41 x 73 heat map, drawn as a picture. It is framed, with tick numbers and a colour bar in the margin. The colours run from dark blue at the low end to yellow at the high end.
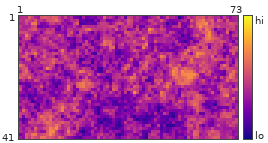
The middle right is the ninth with the highest average. No row or column stands out. On average the colour sits 40% of the way up the scale. The field is mottled with small blotches. No regular stripes run through it.
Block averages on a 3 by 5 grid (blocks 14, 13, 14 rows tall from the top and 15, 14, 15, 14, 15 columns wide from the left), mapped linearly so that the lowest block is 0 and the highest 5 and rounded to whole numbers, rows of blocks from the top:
42325 / 23354 / 42013
